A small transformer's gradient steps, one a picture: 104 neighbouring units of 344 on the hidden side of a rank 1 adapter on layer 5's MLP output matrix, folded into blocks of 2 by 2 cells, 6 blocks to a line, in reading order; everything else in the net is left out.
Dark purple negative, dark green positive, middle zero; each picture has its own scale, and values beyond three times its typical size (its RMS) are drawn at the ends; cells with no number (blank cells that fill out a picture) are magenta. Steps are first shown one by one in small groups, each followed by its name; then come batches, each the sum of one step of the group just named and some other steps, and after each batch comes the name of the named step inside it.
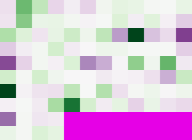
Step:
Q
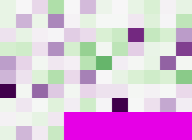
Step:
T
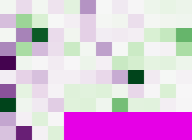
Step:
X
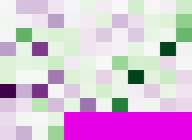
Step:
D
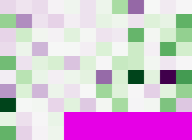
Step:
D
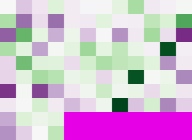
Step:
D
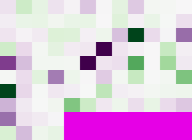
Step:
Q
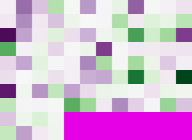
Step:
T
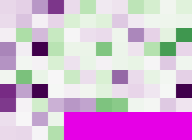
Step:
D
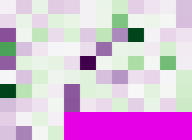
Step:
Q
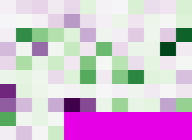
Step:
D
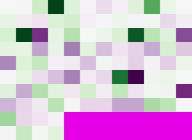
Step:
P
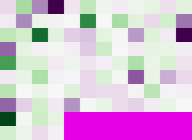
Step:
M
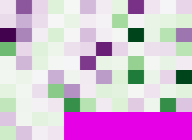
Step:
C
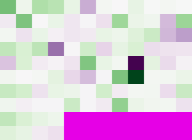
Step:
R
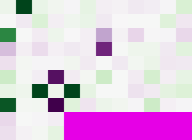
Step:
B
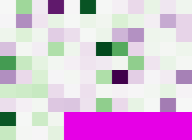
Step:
M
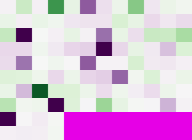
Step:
B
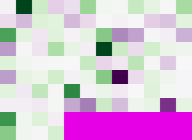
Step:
B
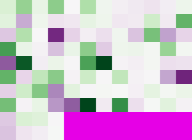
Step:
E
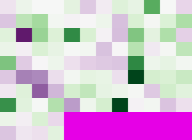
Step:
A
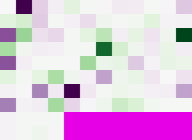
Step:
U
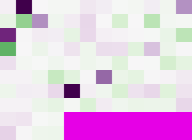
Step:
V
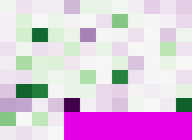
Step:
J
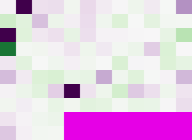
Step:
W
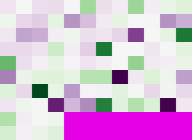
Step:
W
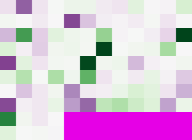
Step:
U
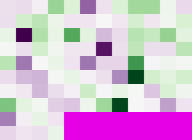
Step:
A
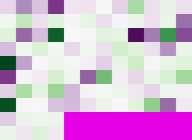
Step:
W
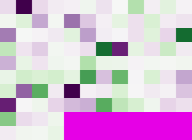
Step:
V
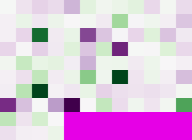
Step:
J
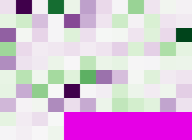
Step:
V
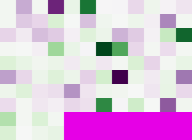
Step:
U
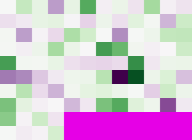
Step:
A
